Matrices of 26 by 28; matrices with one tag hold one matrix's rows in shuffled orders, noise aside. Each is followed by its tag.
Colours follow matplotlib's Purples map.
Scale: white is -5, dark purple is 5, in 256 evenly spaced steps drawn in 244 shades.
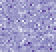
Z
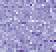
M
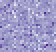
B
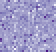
B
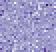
B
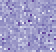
Z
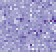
M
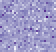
B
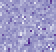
Z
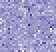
Z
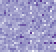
M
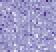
B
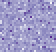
Z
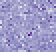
Z
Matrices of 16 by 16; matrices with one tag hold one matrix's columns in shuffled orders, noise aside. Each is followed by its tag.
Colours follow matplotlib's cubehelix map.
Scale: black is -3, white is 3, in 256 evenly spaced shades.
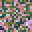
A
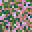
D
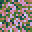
A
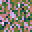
D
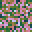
A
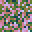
A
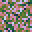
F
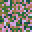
A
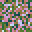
A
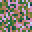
D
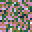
F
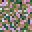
A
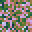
A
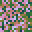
F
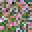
F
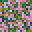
D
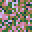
D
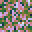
D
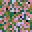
F
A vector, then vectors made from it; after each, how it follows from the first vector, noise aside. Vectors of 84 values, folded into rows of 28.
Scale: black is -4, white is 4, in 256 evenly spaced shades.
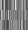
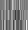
wrapped around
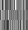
copied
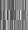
wrapped around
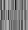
negated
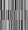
negated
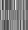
copied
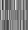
copied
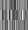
wrapped around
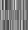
copied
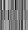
negated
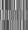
copied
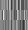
wrapped around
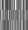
copied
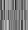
negated
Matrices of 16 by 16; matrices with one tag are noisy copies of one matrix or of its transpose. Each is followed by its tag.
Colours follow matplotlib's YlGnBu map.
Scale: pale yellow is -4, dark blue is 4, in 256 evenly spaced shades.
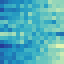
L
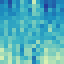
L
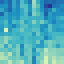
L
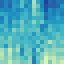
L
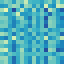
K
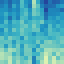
L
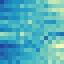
L
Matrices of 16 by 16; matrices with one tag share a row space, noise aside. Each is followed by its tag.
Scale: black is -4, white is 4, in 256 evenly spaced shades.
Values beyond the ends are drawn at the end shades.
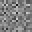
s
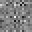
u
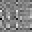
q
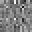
u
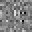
u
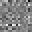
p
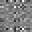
u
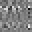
p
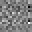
p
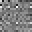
q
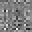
s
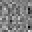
p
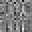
u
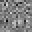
s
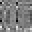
q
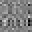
p
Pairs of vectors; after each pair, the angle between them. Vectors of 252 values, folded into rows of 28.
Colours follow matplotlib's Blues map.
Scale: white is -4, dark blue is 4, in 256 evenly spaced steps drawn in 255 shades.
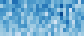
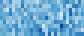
partly opposed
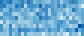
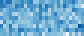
nearly parallel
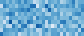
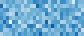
nearly opposite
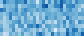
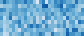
nearly parallel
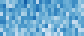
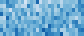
nearly opposite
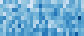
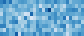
orthogonal
